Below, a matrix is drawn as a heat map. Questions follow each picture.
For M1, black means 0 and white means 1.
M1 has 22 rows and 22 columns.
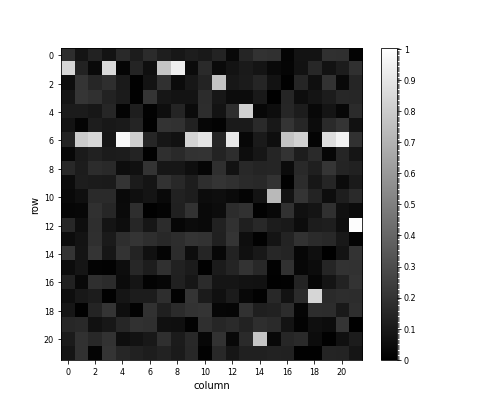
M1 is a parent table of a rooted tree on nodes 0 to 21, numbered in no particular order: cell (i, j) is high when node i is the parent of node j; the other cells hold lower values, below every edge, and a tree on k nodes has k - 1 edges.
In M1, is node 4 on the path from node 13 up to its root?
yes
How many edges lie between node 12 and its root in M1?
1
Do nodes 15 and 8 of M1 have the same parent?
no
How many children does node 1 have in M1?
4
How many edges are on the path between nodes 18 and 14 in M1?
4
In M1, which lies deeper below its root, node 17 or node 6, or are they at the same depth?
node 17
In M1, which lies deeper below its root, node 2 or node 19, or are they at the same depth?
the same depth
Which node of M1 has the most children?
6
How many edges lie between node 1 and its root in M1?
1
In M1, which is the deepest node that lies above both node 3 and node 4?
6
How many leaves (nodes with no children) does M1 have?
14
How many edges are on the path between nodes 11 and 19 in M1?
3
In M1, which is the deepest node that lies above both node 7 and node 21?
6
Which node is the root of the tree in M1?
6
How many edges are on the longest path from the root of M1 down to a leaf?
2
